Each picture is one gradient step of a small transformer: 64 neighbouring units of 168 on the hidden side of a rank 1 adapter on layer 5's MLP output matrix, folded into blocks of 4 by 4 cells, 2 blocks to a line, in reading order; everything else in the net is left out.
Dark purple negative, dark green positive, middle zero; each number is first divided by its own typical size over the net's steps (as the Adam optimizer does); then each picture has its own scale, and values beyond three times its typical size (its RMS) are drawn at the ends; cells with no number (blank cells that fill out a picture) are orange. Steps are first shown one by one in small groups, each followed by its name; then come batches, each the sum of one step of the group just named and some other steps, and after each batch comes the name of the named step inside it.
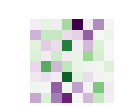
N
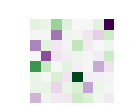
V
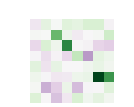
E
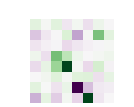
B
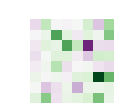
E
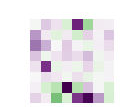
N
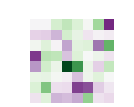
B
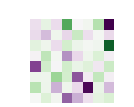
N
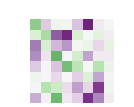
B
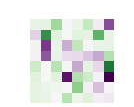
V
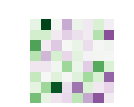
B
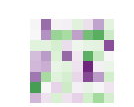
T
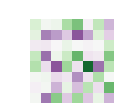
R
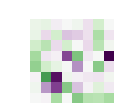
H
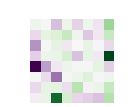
H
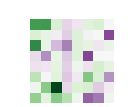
H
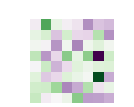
R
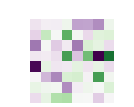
H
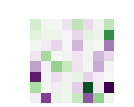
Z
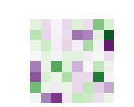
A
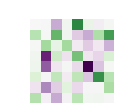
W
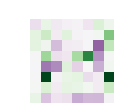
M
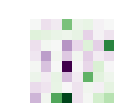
W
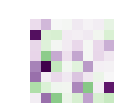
Z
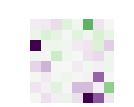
W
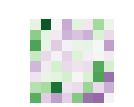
A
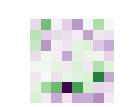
A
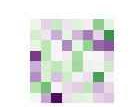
A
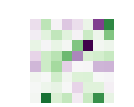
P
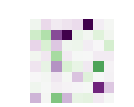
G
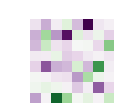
G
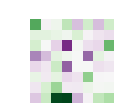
P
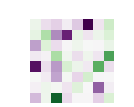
G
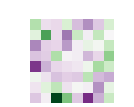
G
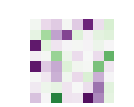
G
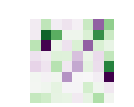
P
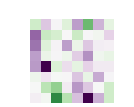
P
